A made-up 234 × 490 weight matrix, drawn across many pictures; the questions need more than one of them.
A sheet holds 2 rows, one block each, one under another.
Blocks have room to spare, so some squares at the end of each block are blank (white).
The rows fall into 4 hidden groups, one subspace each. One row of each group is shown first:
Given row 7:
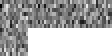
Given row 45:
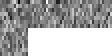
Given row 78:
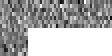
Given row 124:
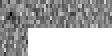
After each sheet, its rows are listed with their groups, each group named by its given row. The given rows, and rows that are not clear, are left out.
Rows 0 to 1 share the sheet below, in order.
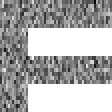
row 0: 7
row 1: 7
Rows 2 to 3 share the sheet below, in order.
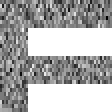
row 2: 124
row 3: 124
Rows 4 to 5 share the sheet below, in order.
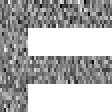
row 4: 78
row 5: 7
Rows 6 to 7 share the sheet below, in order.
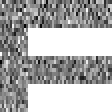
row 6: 45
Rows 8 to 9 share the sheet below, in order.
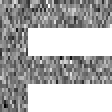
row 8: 45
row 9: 78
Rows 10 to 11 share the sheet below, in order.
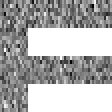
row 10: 7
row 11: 78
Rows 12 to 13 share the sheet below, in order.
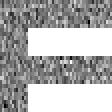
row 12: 124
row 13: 78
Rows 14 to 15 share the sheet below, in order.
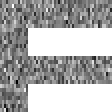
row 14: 45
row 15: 7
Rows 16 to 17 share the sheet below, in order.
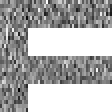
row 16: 45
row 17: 45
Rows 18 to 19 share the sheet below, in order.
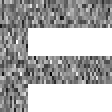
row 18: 45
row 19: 124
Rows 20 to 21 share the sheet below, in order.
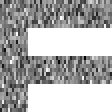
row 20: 45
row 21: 45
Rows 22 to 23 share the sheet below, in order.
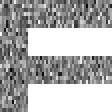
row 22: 7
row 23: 124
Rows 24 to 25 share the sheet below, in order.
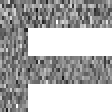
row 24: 124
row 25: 7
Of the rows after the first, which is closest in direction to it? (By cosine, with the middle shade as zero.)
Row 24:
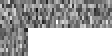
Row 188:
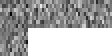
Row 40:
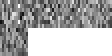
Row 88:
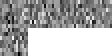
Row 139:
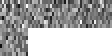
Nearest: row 188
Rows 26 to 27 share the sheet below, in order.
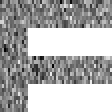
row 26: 78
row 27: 124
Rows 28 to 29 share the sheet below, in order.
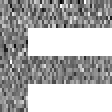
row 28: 78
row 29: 78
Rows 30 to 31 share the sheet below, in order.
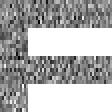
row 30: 124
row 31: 124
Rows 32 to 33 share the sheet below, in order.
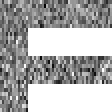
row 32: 45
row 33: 45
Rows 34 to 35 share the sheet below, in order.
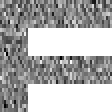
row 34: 7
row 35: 78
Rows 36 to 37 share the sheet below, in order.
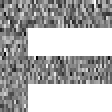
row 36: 7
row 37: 124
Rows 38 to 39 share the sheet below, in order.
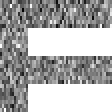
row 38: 45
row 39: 7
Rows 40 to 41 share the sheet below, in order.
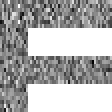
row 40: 124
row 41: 7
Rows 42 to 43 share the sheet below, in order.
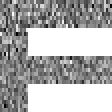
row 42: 7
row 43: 78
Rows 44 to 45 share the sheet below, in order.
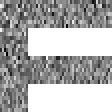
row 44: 7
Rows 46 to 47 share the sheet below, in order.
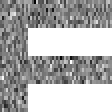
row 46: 124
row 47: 78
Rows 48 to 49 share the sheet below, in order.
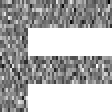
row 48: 45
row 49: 78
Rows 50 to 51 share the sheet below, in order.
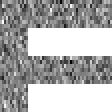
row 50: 78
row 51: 78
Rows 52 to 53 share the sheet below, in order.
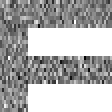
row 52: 45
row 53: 78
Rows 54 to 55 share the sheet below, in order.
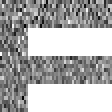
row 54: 45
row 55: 78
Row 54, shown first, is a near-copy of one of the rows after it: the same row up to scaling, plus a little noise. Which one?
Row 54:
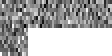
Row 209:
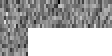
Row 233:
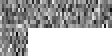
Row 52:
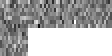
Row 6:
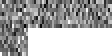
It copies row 6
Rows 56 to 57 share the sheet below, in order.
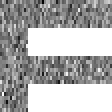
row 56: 45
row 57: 45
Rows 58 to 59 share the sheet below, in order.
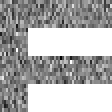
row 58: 7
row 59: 78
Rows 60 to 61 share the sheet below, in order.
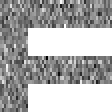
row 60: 78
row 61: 124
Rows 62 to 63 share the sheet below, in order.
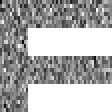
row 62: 78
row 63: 7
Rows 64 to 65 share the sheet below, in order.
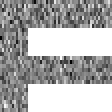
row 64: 124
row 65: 78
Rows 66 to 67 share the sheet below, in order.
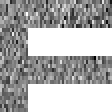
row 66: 45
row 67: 7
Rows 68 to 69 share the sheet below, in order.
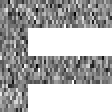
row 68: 124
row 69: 45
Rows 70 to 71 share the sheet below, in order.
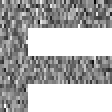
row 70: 124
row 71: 7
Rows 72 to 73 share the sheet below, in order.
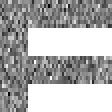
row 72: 45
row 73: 45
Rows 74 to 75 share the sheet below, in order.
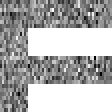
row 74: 124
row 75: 124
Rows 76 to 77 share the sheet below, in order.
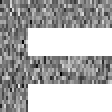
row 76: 78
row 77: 45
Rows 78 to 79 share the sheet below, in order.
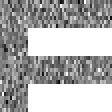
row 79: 45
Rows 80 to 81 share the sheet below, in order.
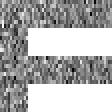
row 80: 124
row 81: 45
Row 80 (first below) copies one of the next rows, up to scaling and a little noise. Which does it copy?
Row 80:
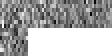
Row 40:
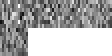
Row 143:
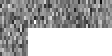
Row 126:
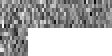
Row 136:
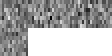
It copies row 126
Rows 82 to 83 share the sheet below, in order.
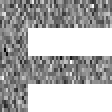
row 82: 7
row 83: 78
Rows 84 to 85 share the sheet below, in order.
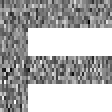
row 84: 124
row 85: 124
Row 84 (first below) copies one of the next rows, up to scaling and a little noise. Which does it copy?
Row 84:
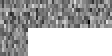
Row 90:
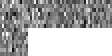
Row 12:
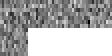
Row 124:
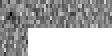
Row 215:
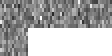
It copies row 12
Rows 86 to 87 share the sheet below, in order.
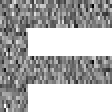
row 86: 7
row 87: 7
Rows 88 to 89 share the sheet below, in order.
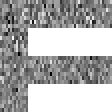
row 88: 45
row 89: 124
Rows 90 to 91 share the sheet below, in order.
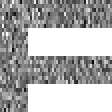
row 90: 124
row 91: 7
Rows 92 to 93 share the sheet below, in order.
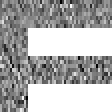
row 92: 78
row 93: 78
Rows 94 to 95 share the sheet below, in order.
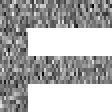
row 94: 7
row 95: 124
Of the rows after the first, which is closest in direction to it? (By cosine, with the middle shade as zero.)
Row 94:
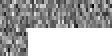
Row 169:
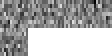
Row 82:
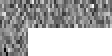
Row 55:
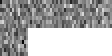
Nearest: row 55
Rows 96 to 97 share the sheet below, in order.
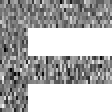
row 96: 78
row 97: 124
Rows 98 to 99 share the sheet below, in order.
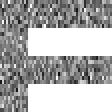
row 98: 78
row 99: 124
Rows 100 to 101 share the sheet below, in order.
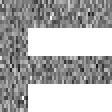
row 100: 124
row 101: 78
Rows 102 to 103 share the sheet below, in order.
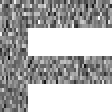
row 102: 7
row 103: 78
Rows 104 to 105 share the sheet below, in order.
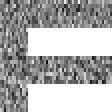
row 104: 45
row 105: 45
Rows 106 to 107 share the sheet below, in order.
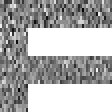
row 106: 45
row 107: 45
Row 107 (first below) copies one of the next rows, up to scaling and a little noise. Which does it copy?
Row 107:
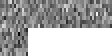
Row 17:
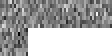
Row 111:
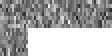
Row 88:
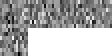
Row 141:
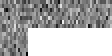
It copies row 17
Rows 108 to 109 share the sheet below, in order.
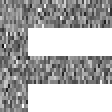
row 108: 45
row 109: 45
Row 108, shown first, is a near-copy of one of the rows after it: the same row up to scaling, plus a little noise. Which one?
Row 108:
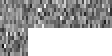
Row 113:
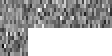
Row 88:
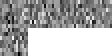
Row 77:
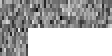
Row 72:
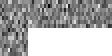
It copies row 113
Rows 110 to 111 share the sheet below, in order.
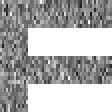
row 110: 124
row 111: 45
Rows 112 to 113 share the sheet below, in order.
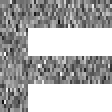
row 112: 7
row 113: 45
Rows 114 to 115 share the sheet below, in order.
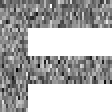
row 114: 45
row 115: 45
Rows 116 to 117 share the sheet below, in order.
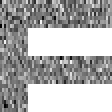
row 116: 124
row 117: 78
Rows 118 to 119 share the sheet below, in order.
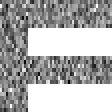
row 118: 7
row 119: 7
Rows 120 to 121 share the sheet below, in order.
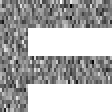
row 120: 78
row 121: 7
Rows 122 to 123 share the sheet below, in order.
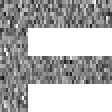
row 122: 7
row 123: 78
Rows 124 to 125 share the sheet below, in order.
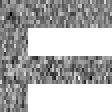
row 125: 45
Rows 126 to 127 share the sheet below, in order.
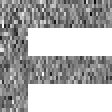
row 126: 124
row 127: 124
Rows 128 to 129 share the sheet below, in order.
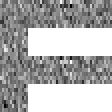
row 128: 78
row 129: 78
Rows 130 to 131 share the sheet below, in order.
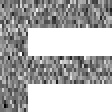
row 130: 45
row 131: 78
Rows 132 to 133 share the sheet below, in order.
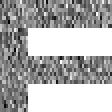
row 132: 45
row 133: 78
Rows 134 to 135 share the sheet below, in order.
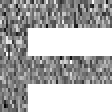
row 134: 7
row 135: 78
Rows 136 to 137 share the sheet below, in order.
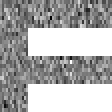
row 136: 124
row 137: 78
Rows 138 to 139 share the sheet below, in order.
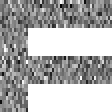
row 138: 78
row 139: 124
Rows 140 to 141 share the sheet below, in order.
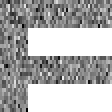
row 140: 124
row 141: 45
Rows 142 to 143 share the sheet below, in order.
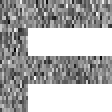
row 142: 45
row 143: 124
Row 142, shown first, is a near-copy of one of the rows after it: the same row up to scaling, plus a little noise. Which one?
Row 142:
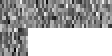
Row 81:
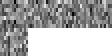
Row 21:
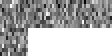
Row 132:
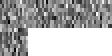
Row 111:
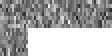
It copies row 132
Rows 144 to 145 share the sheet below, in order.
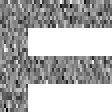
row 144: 78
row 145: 7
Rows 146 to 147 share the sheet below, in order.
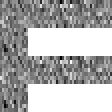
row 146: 78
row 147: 78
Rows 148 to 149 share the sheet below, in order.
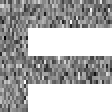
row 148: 45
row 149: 45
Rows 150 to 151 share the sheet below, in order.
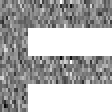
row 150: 78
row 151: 78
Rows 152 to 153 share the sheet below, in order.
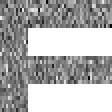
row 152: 45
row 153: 124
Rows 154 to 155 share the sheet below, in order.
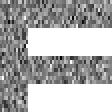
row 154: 45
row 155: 78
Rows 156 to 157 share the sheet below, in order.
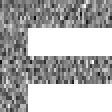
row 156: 45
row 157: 7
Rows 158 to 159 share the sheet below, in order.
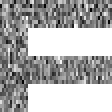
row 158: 7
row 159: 124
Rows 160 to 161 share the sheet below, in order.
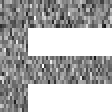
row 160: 45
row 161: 124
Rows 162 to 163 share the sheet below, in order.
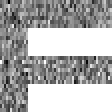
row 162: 124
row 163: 7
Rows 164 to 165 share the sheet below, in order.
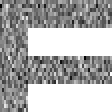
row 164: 7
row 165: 78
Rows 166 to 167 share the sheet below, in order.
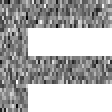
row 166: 45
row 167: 7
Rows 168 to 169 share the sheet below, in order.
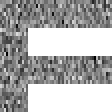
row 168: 7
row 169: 7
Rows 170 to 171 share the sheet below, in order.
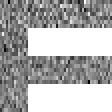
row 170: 78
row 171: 45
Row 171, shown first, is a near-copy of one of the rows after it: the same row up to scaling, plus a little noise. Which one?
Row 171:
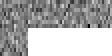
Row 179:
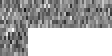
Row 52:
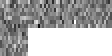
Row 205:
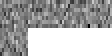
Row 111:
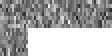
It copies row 205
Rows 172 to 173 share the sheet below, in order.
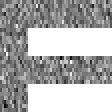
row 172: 7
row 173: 78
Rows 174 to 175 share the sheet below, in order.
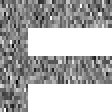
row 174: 124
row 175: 7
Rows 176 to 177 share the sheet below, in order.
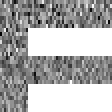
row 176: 7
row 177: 45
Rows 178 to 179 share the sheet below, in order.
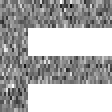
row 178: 78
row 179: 45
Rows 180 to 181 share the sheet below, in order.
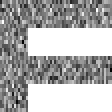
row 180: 78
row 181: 45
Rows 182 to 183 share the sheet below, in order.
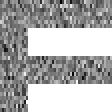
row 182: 78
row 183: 45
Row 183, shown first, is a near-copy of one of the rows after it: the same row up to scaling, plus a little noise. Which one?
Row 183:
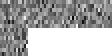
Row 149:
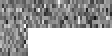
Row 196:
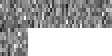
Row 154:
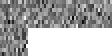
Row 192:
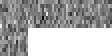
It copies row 154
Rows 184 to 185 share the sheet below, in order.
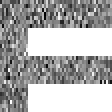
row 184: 124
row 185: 45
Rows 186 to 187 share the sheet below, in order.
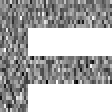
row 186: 45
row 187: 7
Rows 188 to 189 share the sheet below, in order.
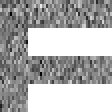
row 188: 124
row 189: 124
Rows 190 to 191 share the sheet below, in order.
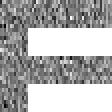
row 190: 124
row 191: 78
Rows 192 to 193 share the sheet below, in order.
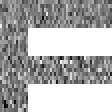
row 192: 45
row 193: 78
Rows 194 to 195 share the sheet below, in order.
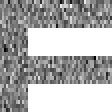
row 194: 78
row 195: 7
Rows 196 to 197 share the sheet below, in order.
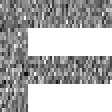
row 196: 45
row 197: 45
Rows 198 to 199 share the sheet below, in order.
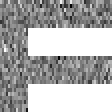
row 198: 78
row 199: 45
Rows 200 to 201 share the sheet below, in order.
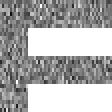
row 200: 124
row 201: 7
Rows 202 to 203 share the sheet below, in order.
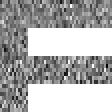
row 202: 78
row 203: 45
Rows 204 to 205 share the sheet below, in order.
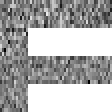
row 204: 45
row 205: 45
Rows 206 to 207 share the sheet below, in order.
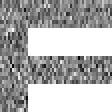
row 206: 45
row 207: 78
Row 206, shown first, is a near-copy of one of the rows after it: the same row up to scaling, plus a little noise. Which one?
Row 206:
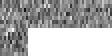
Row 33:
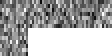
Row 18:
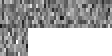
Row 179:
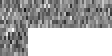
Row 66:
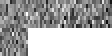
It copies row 179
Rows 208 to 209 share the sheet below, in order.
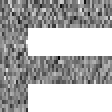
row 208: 78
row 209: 45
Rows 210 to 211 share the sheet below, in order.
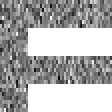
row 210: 124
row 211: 7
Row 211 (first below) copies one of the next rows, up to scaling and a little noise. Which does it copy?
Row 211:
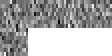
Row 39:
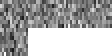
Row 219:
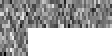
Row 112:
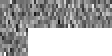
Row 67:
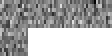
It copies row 112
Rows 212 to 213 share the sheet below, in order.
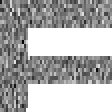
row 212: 78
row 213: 45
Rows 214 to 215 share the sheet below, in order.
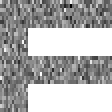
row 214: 78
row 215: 124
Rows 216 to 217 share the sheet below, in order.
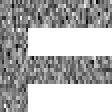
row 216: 45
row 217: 7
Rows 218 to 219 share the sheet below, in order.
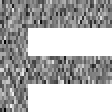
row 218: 124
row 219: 7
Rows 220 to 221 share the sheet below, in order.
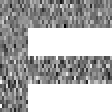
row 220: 78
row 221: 45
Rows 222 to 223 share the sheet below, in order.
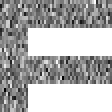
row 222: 7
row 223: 45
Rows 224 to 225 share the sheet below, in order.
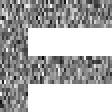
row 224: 124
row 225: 124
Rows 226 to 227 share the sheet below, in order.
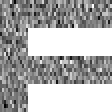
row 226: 7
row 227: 78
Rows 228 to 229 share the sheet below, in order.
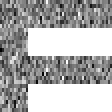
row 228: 124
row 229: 45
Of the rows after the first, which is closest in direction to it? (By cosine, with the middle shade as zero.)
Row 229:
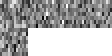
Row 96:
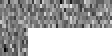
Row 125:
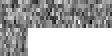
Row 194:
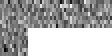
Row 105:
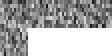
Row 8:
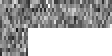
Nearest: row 8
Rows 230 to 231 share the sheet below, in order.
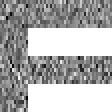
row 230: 124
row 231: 78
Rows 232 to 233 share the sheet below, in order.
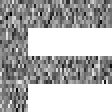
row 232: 124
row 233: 45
